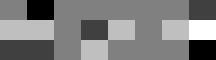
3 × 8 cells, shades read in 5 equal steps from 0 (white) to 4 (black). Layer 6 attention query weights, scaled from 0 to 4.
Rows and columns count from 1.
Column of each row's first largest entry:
2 4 8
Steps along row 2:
same up up down up down down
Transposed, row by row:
2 1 3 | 4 1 3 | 2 2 2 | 2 3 1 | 2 1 2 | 2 2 2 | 2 1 2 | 3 0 4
